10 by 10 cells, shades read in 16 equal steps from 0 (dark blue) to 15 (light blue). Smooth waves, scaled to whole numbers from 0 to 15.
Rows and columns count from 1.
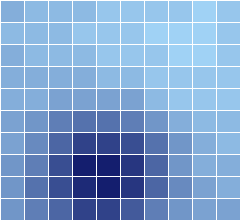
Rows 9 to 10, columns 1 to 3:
10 7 4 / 10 8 6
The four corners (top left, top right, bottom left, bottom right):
12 14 10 11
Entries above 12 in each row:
9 10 9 6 4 2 1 0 0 0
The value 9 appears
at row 7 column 2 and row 9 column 8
